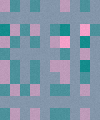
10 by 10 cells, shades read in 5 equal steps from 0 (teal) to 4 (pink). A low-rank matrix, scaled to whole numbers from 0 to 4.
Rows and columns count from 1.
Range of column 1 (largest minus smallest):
3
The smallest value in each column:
0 1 1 1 2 1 0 2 0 1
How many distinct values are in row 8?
3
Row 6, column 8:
2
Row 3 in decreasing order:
4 3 3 2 2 1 1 1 0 0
